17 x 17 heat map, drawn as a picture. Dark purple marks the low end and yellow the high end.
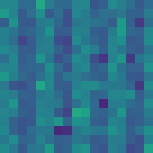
Odd rows or columns: none. Histogram: bell-shaped. Average level on the scale: 40%. Slope: none. Stripes: upright, repeating 4 times.
